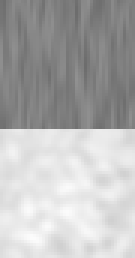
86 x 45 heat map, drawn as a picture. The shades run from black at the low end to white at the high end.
The table splits into 2 rows of 1 panel. Panel 1,1: middling, streaked downward, faint in contrast. Panel 2,1: very high, blotchy, faint in contrast.
